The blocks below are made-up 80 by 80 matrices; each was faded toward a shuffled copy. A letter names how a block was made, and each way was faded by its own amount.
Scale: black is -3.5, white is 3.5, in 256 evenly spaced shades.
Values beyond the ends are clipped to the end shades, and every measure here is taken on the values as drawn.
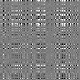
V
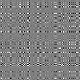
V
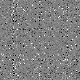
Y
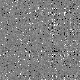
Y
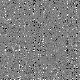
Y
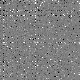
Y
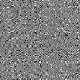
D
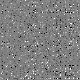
Y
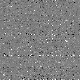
Y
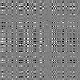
V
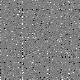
Y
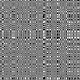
V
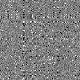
D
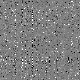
Y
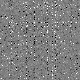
Y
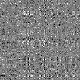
D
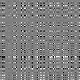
V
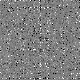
Y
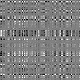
V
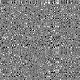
D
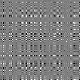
V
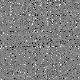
Y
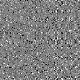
D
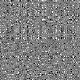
D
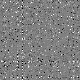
Y
